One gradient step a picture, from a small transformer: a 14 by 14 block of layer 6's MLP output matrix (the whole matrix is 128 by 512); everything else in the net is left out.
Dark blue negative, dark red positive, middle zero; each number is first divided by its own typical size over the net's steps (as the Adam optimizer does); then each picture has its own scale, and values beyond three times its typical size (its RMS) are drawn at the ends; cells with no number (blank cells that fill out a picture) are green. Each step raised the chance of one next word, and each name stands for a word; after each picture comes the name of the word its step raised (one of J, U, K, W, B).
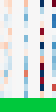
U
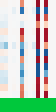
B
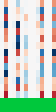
B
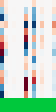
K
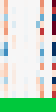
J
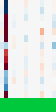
U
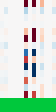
B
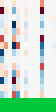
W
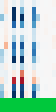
K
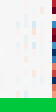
W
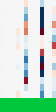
K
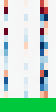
J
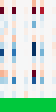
W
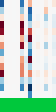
U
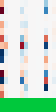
W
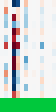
U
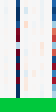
K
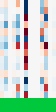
U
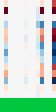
W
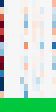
U
